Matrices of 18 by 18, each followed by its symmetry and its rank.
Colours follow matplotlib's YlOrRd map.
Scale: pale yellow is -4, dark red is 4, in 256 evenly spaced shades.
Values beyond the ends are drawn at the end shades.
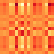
neither, rank one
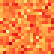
neither, full rank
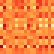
neither, rank two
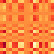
neither, rank one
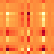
neither, rank one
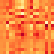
neither, rank two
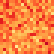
neither, full rank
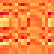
neither, rank two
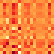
neither, rank two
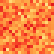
neither, full rank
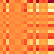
neither, rank one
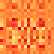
neither, rank two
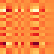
neither, rank one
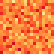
neither, full rank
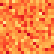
neither, full rank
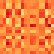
neither, rank two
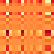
neither, rank one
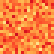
neither, full rank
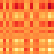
neither, rank one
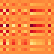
neither, rank one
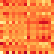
neither, rank two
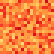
neither, full rank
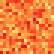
neither, full rank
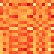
neither, rank two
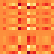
neither, rank one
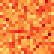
neither, full rank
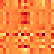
neither, rank two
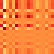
neither, rank one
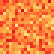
neither, full rank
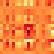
neither, rank two
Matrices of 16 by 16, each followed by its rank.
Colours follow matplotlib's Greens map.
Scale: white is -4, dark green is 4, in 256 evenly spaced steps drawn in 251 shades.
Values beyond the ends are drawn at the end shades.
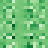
two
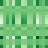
one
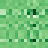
two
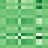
one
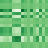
one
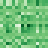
two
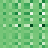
one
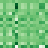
two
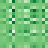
one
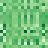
two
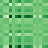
one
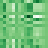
two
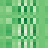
one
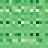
two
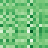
two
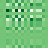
one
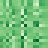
two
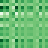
one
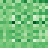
two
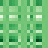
one
